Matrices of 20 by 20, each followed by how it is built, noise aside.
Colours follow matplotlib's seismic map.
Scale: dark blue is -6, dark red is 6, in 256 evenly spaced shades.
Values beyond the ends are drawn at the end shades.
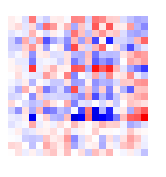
low rank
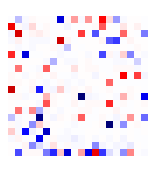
sparse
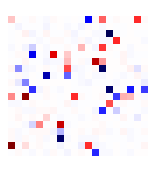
sparse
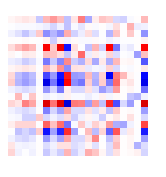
low rank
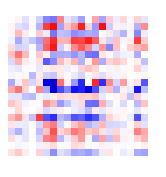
low rank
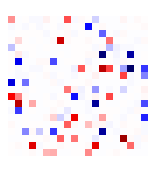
sparse
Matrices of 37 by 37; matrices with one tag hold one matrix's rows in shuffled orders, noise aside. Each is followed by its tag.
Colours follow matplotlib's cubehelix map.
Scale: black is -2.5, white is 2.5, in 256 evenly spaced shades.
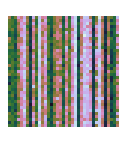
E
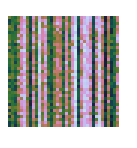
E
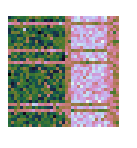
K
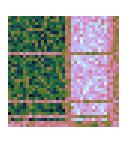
K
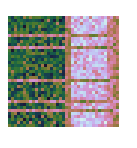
K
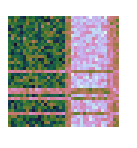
K
